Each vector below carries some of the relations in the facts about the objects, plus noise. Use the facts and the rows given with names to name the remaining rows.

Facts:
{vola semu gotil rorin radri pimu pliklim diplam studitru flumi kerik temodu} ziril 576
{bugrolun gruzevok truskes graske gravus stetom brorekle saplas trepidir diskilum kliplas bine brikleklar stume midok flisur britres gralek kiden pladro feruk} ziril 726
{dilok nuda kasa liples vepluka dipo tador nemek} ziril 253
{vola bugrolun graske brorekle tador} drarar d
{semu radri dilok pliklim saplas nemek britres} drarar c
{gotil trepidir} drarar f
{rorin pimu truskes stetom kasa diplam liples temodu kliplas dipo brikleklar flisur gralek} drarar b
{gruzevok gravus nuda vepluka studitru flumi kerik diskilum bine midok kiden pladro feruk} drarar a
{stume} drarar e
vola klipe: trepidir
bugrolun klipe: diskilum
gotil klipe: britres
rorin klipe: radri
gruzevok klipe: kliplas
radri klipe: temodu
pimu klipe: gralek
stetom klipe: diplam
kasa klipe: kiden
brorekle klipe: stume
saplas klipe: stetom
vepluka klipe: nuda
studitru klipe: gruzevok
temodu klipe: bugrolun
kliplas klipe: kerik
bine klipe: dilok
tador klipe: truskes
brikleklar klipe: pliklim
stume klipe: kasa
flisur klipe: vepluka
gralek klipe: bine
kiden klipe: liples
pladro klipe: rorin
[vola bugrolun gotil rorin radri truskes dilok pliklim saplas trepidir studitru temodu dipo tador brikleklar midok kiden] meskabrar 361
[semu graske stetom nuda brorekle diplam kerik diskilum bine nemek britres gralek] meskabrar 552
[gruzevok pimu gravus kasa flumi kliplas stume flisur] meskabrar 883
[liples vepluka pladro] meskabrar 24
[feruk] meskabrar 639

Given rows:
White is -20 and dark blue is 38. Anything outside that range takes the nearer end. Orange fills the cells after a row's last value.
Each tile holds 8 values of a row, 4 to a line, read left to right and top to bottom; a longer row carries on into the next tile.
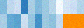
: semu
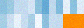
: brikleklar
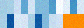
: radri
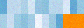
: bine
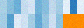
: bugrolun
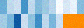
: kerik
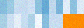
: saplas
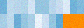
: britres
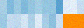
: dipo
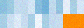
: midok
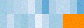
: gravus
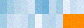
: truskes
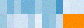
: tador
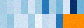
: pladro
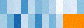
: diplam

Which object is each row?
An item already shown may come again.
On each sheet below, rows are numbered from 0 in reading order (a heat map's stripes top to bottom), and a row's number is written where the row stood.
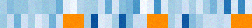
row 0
dilok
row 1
radri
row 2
feruk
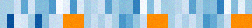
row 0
radri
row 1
pimu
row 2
pimu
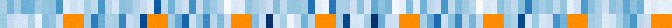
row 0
tador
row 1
diskilum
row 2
diplam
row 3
liples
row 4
temodu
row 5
diplam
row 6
nuda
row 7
studitru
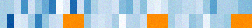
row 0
rorin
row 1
kiden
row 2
flisur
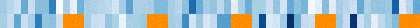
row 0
flumi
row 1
flisur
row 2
nemek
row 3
temodu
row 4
vepluka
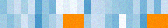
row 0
pliklim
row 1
brorekle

